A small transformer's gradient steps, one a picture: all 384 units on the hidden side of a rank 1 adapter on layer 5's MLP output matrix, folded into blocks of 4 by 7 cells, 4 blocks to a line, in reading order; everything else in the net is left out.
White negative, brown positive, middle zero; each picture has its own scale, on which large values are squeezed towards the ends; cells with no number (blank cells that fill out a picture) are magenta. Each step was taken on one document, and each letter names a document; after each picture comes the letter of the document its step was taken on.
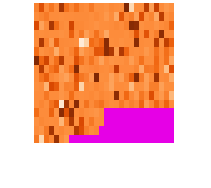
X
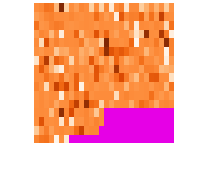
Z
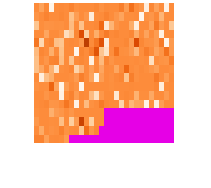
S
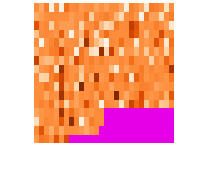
X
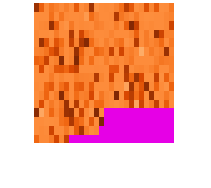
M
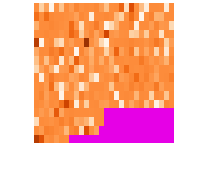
S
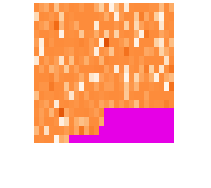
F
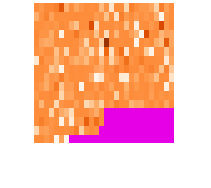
Z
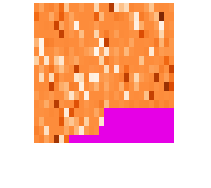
F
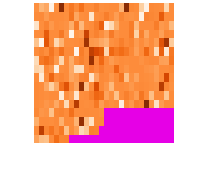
S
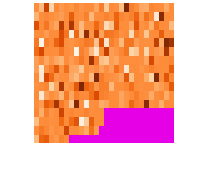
S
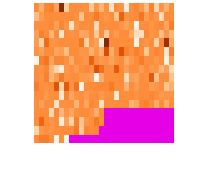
Z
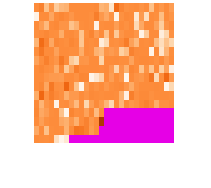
F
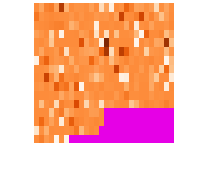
Z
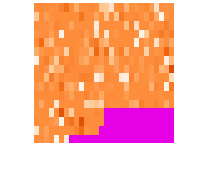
Z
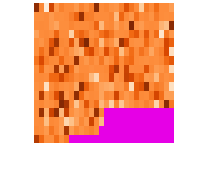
M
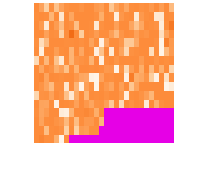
F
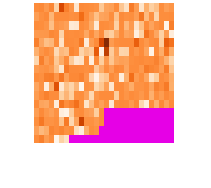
Z
